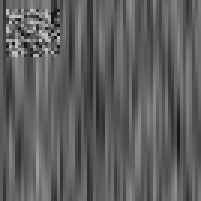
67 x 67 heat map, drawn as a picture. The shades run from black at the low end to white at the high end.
The ninth with the highest average is the top left. Values change most from cell to cell in the top left. The centre is the ninth with the lowest average. An odd patch, rougher than its surroundings, sits in the top left. The grain runs up and down. No overall slope runs across the table.
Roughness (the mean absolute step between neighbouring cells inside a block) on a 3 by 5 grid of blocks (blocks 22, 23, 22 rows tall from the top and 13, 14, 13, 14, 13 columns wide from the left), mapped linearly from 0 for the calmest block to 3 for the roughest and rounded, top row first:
3 2 0 0 0
0 0 0 0 1
0 0 0 0 0
